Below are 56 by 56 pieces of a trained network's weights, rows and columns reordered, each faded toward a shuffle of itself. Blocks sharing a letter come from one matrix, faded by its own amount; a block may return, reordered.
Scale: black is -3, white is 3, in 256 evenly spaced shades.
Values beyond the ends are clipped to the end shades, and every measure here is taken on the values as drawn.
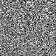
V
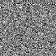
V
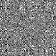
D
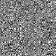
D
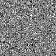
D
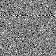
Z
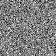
Z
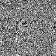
D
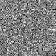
V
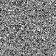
D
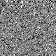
Z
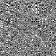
D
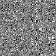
D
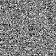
Z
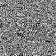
D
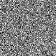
D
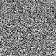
V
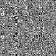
D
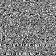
V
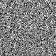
D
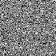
D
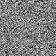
V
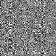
D
